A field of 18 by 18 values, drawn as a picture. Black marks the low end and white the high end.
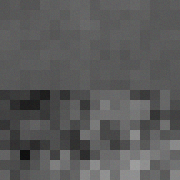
Neither half mirrors the other. The distribution is heavy-tailed on both sides. A horizontal seam about 50% of the way down splits the table, and the top part is calmer. The ninth with the highest average is the bottom right.
